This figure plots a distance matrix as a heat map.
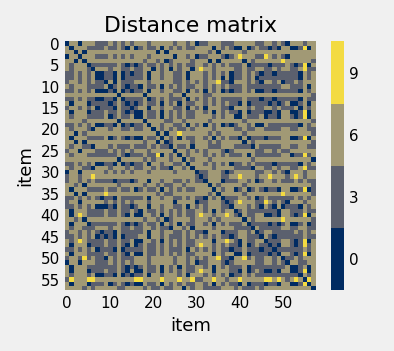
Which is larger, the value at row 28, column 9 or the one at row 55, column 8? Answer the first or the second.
the second
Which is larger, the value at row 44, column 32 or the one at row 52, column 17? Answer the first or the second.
the second
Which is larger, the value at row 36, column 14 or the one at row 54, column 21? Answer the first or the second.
the second
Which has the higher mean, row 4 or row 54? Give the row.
4
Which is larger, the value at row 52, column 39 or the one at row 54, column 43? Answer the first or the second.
the second
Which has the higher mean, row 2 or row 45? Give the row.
2
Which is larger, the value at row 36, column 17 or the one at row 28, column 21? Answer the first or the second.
the second
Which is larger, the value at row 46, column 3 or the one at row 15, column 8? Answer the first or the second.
the first
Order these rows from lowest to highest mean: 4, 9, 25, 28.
28, 9, 25, 4
